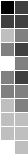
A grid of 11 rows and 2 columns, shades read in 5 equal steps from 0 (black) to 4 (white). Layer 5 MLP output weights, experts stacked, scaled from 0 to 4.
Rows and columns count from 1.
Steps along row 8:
down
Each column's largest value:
4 3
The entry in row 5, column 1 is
4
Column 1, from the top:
0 1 3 2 4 2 2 3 3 3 4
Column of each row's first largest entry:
2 1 1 1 1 1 1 1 1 1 1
